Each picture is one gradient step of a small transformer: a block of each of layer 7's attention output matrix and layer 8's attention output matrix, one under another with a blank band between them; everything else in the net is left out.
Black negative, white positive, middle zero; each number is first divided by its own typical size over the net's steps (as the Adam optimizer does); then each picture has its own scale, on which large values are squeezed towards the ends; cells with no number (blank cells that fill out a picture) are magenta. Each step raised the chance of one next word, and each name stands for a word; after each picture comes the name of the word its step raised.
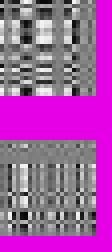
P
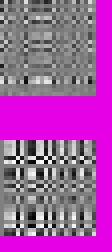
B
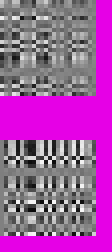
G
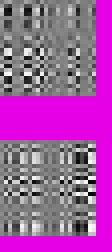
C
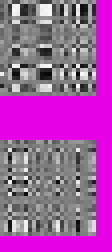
C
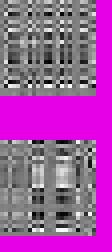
B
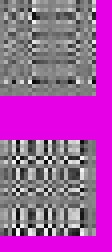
B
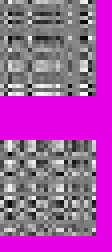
G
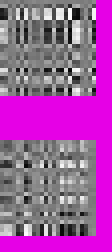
P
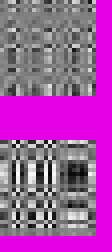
P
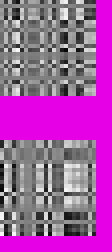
P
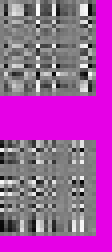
C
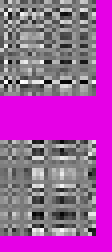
B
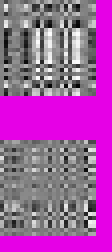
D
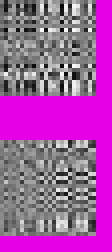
C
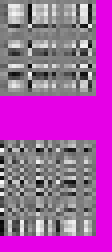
C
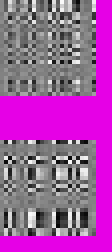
B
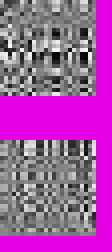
G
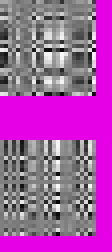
G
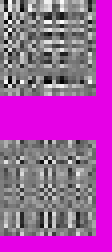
B
